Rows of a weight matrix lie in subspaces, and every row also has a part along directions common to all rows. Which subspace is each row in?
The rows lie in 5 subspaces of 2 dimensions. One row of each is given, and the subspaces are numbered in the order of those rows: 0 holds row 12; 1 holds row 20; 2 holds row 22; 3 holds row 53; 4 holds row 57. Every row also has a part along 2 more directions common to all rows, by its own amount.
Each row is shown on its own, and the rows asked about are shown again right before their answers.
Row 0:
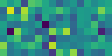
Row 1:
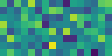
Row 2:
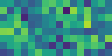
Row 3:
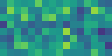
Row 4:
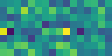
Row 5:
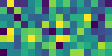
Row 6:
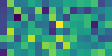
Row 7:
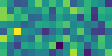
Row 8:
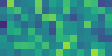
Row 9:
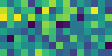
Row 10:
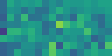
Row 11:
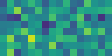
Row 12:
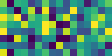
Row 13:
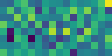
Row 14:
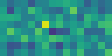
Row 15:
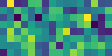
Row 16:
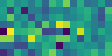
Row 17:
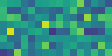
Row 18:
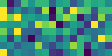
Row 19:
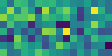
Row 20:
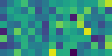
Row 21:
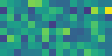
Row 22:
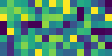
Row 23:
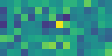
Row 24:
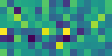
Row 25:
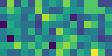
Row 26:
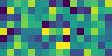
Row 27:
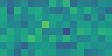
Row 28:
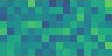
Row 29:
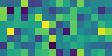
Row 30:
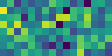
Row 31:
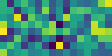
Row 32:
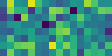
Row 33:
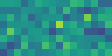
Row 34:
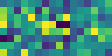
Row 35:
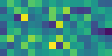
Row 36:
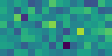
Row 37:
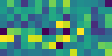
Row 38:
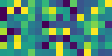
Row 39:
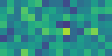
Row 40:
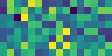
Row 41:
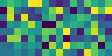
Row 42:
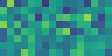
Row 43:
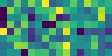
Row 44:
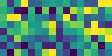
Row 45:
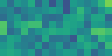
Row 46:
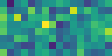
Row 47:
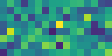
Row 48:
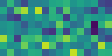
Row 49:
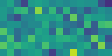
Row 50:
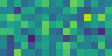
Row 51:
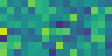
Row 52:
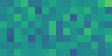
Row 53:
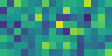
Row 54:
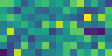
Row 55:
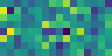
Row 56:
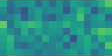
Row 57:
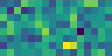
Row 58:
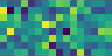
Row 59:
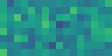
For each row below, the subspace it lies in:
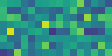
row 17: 0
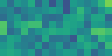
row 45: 2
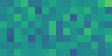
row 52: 1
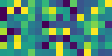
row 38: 4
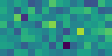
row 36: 4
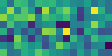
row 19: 2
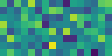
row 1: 2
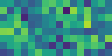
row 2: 3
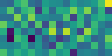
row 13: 1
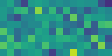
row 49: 1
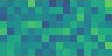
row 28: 2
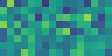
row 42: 3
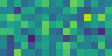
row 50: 0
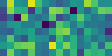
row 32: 0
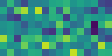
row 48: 1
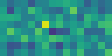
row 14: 0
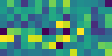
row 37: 4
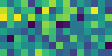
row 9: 2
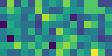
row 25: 2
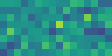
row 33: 0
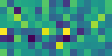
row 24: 0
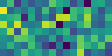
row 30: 3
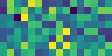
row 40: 3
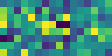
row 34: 3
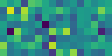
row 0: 4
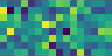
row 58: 4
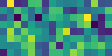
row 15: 3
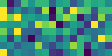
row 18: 4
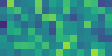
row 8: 2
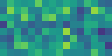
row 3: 2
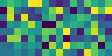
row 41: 1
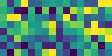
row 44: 1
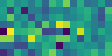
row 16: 1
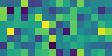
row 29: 4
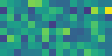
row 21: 1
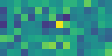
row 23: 3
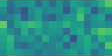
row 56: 2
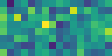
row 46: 0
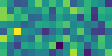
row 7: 4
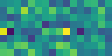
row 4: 1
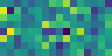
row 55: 4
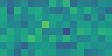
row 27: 0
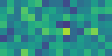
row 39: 3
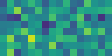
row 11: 0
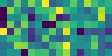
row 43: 3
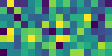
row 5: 3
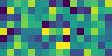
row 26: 4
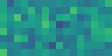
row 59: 0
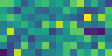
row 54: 0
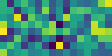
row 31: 2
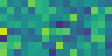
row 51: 1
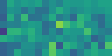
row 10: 1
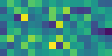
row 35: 2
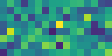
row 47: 0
